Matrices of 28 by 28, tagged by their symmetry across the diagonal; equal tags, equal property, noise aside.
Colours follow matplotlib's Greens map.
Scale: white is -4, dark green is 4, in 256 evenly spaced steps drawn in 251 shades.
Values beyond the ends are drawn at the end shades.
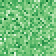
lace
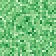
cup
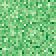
cup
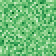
cup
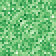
cup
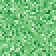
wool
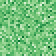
lace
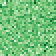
lace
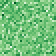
cup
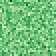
wool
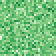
lace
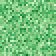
lace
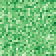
wool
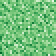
wool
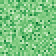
cup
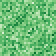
cup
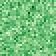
wool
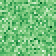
lace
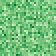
wool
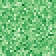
lace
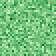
lace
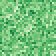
cup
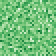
wool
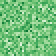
cup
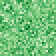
cup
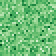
lace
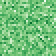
lace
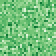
wool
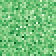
wool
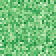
wool
